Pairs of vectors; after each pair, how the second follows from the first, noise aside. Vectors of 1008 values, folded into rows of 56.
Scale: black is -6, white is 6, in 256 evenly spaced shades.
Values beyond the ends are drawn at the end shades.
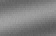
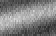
scaled up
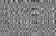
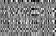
scaled up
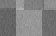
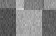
scaled up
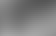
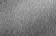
negated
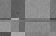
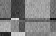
scaled up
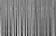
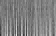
negated
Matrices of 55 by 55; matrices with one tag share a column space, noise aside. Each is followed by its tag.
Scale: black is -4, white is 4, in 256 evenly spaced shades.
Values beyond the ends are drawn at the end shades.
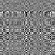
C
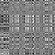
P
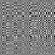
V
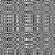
P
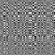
V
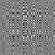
V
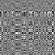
C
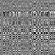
C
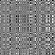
P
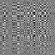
V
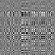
C
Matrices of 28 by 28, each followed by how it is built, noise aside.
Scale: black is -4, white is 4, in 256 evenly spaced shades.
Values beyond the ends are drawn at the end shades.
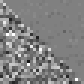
lower triangular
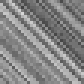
Toeplitz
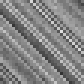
Toeplitz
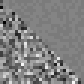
lower triangular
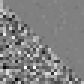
lower triangular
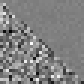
lower triangular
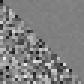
lower triangular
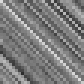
Toeplitz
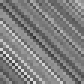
Toeplitz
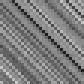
Toeplitz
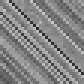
Toeplitz
